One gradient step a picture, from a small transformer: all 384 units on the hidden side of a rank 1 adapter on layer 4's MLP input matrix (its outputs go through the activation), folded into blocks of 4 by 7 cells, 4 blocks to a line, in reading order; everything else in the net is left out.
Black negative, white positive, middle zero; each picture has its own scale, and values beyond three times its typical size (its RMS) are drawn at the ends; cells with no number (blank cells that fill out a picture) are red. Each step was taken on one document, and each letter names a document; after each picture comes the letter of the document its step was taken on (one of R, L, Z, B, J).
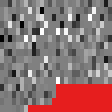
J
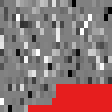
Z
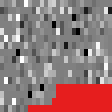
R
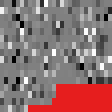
Z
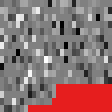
R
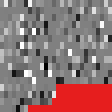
J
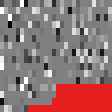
Z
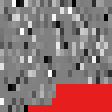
Z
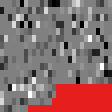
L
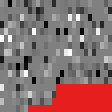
J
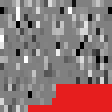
Z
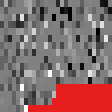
J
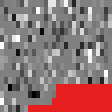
R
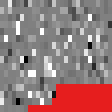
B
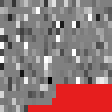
R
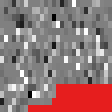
R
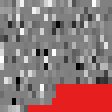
Z
